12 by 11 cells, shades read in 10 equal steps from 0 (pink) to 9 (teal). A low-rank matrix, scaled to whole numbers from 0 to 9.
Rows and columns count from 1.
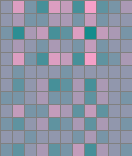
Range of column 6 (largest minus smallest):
4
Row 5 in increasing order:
0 1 1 2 3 4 5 5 6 7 7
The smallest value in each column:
4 1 3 2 1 2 1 0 2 3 3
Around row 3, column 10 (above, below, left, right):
4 4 2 5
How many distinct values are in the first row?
8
